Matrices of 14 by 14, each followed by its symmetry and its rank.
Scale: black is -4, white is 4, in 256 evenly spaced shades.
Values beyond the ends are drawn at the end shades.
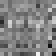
neither, rank three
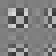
symmetric, rank one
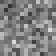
neither, full rank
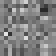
neither, rank three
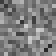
symmetric, full rank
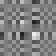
symmetric, rank one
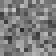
neither, full rank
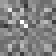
symmetric, rank three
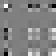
symmetric, rank one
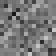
symmetric, full rank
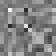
symmetric, rank three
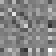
symmetric, rank three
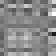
neither, rank two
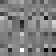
neither, rank two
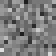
neither, full rank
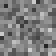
symmetric, full rank
